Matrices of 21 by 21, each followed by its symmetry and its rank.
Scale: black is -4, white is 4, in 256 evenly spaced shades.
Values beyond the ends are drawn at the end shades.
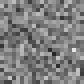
neither, full rank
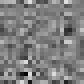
neither, rank three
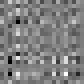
neither, rank two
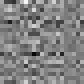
neither, rank three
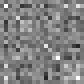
symmetric, rank three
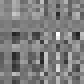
neither, rank two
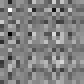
neither, rank two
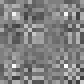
symmetric, rank three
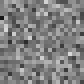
neither, full rank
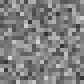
neither, full rank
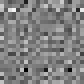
neither, rank three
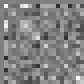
symmetric, rank three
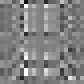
neither, rank two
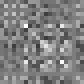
symmetric, rank three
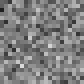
neither, full rank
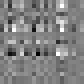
neither, rank two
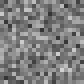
neither, full rank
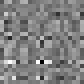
neither, rank three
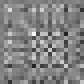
symmetric, rank three
